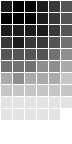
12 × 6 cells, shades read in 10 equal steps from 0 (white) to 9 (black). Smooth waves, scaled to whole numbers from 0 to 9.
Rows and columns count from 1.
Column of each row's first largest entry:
2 1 1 2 1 1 2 1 1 1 1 1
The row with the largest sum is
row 2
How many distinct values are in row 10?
2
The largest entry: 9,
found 5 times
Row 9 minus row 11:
1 1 1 1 1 1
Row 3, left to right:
8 8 8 8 7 6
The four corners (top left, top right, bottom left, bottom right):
8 6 0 0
